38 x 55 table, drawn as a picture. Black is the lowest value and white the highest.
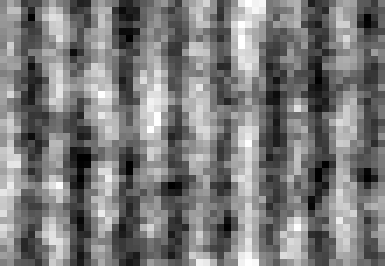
There is no overall slope. Overall the values sit about 50% of the way up the scale. No seam splits the table. Streaks run downward. Upright stripes repeat 8 times across the table.
